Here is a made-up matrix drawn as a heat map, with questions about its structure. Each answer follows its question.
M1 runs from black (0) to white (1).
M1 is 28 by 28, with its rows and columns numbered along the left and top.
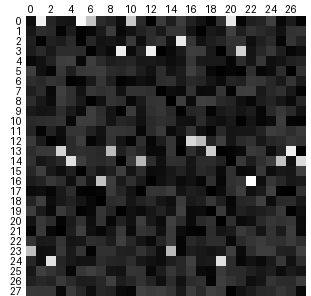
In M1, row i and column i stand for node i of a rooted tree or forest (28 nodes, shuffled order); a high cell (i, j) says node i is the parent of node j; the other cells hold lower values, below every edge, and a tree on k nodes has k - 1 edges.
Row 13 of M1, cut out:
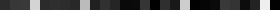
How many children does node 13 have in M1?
4
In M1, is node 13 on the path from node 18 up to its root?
yes
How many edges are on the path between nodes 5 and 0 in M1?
1
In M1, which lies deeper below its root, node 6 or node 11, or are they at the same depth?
the same depth
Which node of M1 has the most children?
0
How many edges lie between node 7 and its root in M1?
4
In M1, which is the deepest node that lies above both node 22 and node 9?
3
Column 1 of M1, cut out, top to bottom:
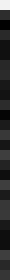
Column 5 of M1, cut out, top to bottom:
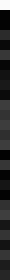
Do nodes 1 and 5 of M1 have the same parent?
yes
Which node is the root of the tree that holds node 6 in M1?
23
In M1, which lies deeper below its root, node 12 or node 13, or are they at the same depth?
node 12
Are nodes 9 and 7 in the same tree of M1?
yes
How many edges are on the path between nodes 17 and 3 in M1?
2
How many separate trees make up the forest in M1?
3
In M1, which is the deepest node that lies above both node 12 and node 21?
3
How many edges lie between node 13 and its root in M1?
0
